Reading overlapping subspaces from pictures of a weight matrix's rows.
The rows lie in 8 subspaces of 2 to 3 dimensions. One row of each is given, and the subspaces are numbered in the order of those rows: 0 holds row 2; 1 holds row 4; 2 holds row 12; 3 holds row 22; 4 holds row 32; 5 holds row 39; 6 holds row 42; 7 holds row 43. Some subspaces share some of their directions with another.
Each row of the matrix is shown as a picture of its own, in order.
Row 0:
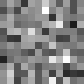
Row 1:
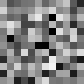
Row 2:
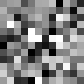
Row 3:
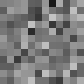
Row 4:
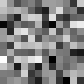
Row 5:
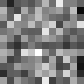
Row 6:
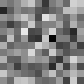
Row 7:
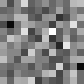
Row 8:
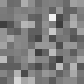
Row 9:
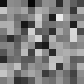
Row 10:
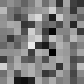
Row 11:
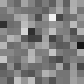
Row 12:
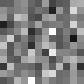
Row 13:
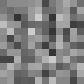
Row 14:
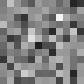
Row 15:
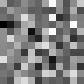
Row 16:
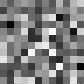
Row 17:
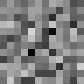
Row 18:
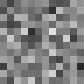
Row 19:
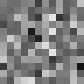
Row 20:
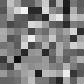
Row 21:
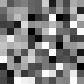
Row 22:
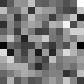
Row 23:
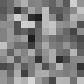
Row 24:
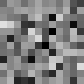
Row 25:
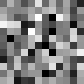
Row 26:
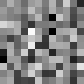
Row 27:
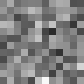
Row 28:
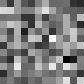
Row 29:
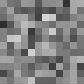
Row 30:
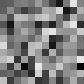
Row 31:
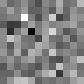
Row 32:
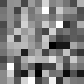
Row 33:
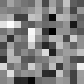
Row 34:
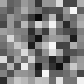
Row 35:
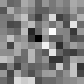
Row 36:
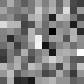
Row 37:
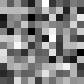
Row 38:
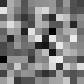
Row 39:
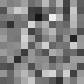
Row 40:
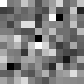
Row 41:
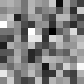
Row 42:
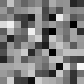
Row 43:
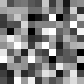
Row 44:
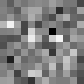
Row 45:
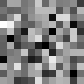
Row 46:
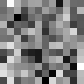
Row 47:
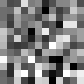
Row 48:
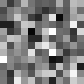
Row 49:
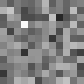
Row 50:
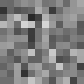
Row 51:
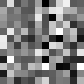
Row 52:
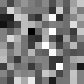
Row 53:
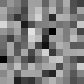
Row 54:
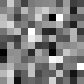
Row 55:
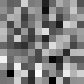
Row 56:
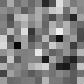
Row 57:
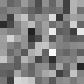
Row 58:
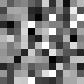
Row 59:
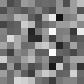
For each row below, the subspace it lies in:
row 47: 4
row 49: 7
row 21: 7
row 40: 2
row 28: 7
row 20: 5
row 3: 5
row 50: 1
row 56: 0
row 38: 7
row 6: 7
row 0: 4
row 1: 0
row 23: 1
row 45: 1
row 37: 7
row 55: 4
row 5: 0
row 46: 0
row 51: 0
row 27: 6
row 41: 0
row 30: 6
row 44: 0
